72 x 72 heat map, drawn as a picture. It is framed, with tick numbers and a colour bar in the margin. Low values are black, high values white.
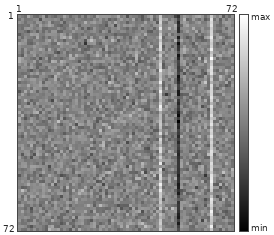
The distribution is heavy-tailed on both sides. On average the colour sits 50% of the way up the scale. Columns 48, 54 and 65 differ from the columns beside them. There is no overall slope.
